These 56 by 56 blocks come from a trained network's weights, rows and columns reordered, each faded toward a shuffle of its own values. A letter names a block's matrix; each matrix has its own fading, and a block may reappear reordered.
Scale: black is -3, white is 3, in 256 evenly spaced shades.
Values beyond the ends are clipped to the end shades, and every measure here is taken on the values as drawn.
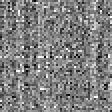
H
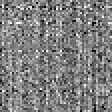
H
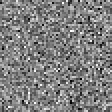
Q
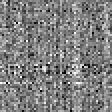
H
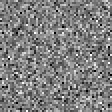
Q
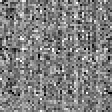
H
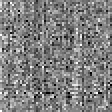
H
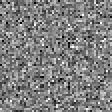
Q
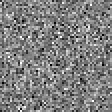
Q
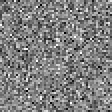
Q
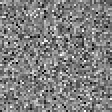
Q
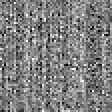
H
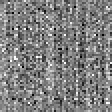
H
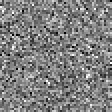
Q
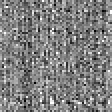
H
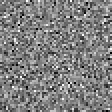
Q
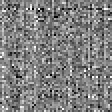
H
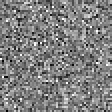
Q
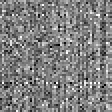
H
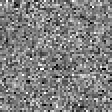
Q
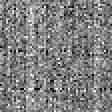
H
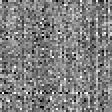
H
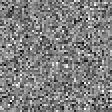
Q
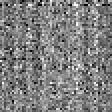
H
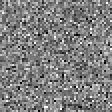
Q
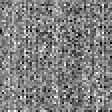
H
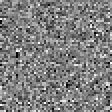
Q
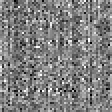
H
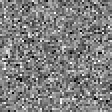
Q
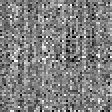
H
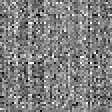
H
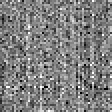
H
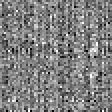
H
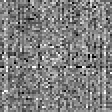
H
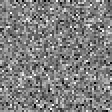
Q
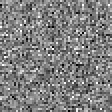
Q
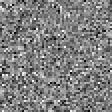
Q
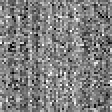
H
